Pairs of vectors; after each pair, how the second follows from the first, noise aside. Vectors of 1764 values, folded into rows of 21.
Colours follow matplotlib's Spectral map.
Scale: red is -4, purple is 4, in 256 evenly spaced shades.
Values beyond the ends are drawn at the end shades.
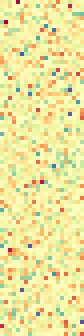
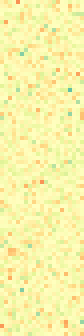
shrunk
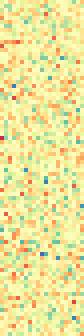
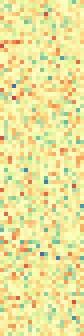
copied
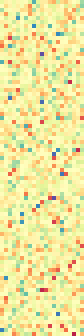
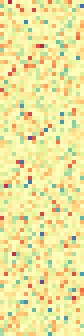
reversed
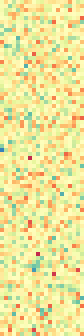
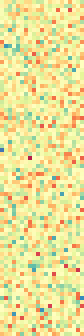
copied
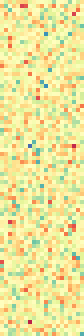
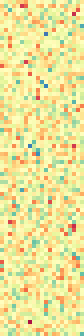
copied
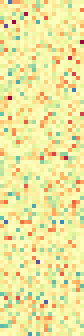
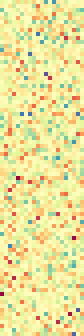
reversed
